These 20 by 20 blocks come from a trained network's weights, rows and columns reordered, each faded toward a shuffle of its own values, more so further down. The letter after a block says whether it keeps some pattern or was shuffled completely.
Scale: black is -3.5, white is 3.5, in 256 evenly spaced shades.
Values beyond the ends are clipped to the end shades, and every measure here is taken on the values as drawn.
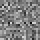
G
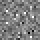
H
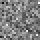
H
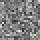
H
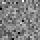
H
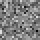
H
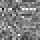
G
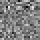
G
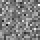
H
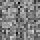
G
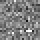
G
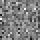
H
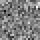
H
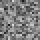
G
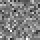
H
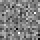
H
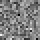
H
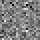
G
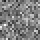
H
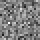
H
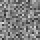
H
